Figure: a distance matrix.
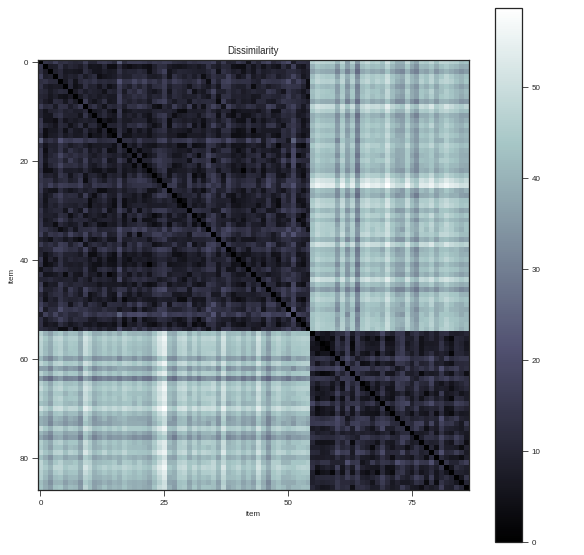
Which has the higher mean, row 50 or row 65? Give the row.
65
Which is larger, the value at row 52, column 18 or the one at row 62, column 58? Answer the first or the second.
the second
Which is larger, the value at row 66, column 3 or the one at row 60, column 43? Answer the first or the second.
the first
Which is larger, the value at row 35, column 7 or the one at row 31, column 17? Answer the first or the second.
the first
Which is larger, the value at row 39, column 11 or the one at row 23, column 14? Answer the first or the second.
the second
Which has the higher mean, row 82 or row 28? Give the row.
82
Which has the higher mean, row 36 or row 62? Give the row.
62
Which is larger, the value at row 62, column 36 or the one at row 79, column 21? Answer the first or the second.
the second
